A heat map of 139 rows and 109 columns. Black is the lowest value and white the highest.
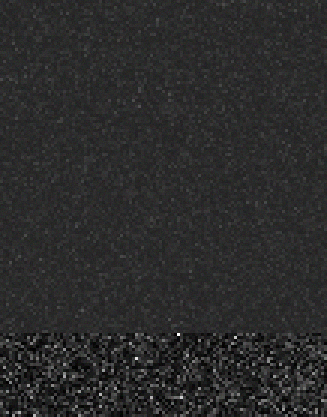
Slope: none. Mirror symmetry: none. Histogram: skewed, a long tail of high values. Seam: horizontal, 80% of the way down, the top part calmer. Average level on the scale: 20%.
